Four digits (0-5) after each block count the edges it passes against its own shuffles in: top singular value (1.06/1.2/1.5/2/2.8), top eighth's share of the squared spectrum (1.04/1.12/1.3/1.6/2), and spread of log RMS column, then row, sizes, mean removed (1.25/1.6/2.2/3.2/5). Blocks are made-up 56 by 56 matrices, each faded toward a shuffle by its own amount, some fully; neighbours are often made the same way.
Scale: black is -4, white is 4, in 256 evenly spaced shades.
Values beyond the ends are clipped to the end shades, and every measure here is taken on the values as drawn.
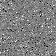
1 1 0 0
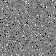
0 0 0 0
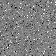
0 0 0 0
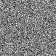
0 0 0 0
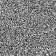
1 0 0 0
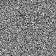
2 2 0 0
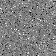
2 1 0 0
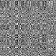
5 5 3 3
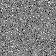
0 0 0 0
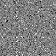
3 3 1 1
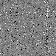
1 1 1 0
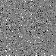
1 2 1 1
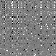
4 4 2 2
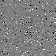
3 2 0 0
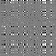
5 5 3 3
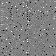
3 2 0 0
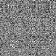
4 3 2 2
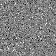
0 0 0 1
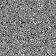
2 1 0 1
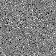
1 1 0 1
